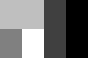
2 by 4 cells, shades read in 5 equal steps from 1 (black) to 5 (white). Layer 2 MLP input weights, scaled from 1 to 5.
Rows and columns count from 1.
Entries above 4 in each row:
0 1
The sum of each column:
7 9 4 2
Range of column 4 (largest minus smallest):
0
